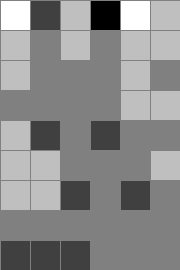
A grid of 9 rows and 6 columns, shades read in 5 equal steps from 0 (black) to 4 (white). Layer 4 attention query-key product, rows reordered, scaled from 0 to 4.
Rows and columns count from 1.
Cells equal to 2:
27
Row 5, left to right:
3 1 2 1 2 2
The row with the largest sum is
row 2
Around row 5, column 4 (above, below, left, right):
2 2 2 2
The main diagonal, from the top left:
4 2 2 2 2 3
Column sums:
24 17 18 15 22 22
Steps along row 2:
down up down up same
